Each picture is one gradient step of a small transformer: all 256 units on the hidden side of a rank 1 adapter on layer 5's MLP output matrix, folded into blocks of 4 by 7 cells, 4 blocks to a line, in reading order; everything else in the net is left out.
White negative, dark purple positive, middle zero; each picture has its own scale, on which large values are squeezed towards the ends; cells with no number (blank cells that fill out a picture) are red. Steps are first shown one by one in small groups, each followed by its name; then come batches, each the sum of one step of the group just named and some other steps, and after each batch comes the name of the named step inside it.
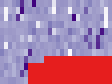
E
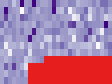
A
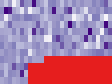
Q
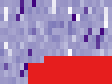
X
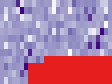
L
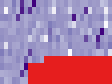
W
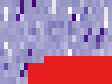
X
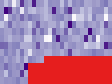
Q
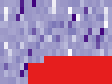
X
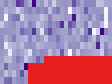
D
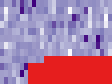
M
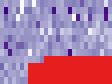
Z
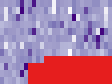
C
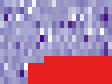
M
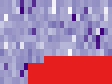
C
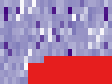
Z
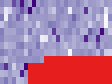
M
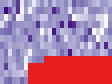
D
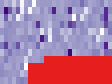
Z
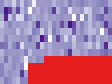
M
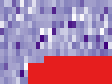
M
